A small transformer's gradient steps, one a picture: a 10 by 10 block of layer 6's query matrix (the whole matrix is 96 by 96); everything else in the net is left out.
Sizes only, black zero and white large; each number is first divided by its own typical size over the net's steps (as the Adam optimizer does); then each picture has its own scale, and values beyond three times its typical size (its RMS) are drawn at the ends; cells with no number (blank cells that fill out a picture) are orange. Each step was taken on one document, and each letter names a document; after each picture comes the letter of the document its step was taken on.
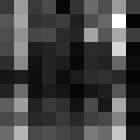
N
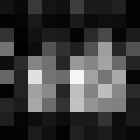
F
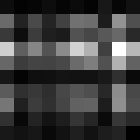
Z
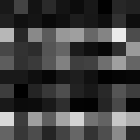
Z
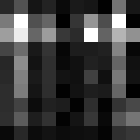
N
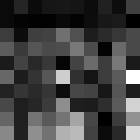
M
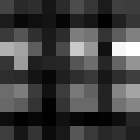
Z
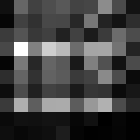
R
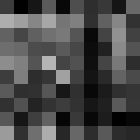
R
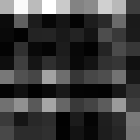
R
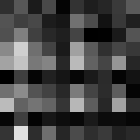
Z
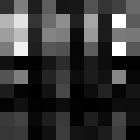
N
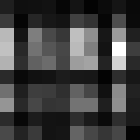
Z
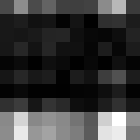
R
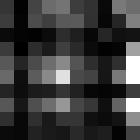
M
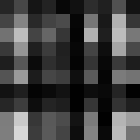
N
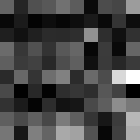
M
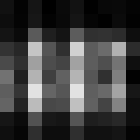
F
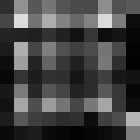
R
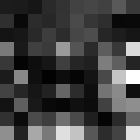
M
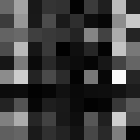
N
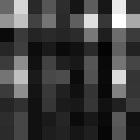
N
